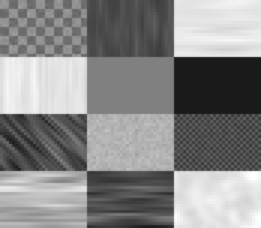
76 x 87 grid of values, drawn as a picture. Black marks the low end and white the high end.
The table splits into 4 rows of 3 panels. Panel 1,1: middling, checkered. Panel 1,2: low, streaked downward, faint in contrast. Panel 1,3: very high, streaked across, faint in contrast. Panel 2,1: very high, streaked downward, faint in contrast. Panel 2,2: middling, flat. Panel 2,3: very low, flat. Panel 3,1: low, slanting down to the right. Panel 3,2: high, fine-grained, faint in contrast. Panel 3,3: low, checkered. Panel 4,1: high, streaked across. Panel 4,2: low, streaked across. Panel 4,3: very high, blotchy, faint in contrast.
